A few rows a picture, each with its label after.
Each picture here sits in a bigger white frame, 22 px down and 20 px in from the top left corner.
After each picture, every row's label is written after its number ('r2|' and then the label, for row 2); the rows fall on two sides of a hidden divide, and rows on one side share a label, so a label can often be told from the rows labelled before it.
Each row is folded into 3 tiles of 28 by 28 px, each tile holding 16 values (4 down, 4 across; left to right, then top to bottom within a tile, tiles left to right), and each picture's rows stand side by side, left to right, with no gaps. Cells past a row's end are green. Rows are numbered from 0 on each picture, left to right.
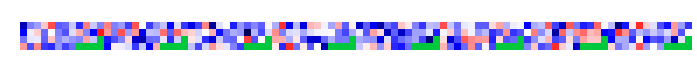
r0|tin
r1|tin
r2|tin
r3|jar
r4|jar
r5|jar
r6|jar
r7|tin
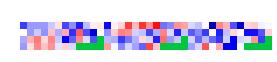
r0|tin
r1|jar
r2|tin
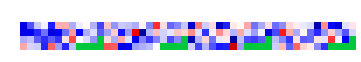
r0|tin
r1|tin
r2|jar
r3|tin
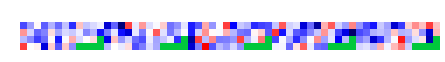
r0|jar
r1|tin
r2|tin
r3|jar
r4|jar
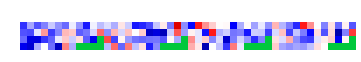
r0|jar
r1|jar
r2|jar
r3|tin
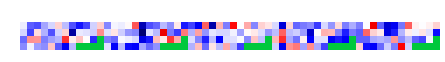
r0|tin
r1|tin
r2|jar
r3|tin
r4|jar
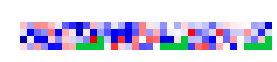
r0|tin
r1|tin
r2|tin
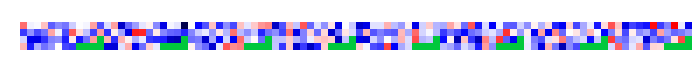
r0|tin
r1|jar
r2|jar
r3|tin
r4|tin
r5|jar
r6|jar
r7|jar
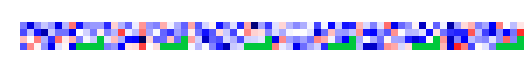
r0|tin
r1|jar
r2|jar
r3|tin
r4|jar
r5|tin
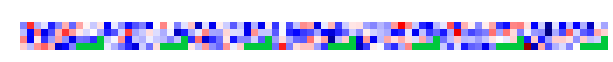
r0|jar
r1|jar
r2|tin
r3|tin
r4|tin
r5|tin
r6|tin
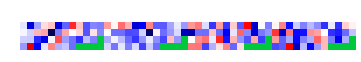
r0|jar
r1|jar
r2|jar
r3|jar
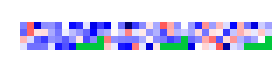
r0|jar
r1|jar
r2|tin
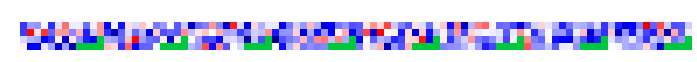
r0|jar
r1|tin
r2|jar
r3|tin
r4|tin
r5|tin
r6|jar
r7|tin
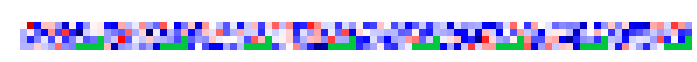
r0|tin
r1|tin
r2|tin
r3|tin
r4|tin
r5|tin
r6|jar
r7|jar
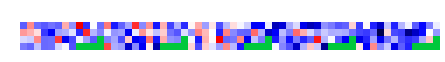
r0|jar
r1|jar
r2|jar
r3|jar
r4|tin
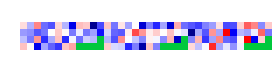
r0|jar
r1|jar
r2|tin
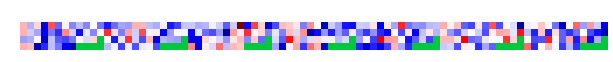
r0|tin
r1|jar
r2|tin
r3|tin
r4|jar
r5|tin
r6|jar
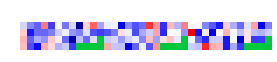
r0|jar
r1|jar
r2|jar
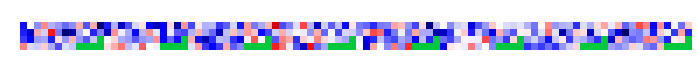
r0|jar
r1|tin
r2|jar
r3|tin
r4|jar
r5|jar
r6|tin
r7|tin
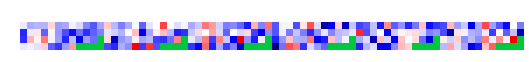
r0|tin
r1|jar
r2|tin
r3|tin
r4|jar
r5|jar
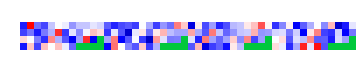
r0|jar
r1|tin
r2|jar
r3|jar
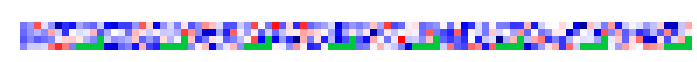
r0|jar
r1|tin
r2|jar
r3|tin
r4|tin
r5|tin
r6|tin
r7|tin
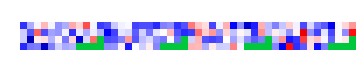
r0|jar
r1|jar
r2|tin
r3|tin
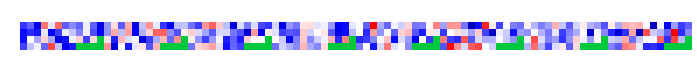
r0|tin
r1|jar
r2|tin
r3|tin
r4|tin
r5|jar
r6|tin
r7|tin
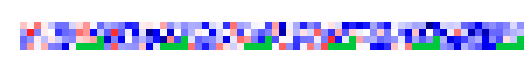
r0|tin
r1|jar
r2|jar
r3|tin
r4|jar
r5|jar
